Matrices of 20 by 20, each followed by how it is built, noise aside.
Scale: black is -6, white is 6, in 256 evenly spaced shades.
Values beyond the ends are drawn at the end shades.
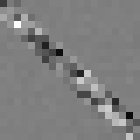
banded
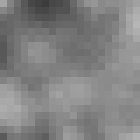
smooth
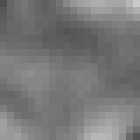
smooth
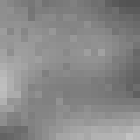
smooth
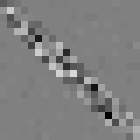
banded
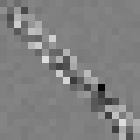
banded
